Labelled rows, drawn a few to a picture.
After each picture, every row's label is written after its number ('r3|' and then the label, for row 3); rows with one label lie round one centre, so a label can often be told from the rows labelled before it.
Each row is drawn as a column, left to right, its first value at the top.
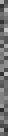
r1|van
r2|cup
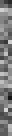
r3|cup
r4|cup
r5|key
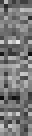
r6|key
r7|van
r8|key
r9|key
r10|key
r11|cup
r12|cup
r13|key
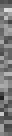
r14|key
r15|cup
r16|cup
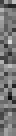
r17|cup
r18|van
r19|key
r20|van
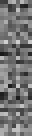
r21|key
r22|key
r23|van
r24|van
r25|key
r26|van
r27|van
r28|key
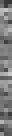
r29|cup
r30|cup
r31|cup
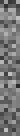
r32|cup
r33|van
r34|cup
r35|cup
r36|van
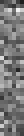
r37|key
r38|cup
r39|cup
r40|van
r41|cup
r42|cup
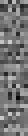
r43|van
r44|van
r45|key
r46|van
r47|key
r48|van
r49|van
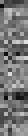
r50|van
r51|key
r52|cup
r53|key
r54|key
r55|key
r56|key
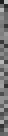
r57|cup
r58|van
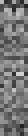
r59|van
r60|cup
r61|cup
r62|van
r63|cup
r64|cup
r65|van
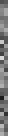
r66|key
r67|cup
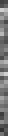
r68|cup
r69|cup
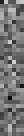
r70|cup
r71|van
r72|key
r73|cup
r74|van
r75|van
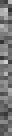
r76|cup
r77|cup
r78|van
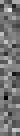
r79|van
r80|key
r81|cup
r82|van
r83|van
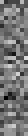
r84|van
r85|key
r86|key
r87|key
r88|cup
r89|van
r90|key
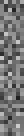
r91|key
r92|van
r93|cup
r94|van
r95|key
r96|van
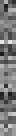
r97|key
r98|van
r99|key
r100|key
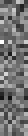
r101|key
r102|cup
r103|key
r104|cup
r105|van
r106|van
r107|key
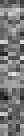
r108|key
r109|key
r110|cup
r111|cup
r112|cup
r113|key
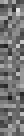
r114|van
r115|van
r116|key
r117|van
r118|cup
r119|key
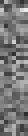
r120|cup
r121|van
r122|van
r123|key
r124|cup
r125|cup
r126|cup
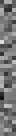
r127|key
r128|van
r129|van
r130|cup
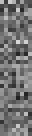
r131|van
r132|cup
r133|van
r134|van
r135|key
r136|van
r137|key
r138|cup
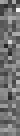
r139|van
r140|van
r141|key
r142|van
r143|cup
